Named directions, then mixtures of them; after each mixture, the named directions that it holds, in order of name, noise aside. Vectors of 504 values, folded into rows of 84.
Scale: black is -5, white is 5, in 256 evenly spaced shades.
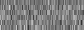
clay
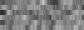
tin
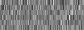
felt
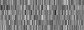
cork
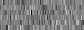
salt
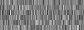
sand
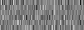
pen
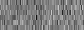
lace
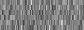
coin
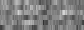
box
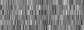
box, coin, cork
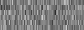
cork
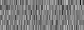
cork, lace, pen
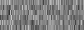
clay, sand, tin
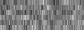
box, cork, tin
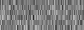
clay, pen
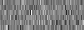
salt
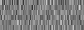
felt, pen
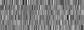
felt, pen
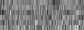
sand, tin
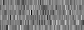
salt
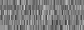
cork, lace, salt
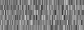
clay, cork, lace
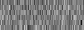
clay, coin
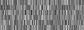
cork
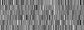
pen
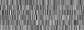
lace, sand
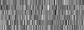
cork
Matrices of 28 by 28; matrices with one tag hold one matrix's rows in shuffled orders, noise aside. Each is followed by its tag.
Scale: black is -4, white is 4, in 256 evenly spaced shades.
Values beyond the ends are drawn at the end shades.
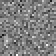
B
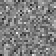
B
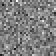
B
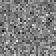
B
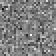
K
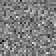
B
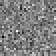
B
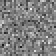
K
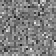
K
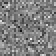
K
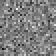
B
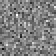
B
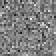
K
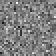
B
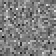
B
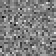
B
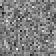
B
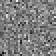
B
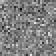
K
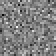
B
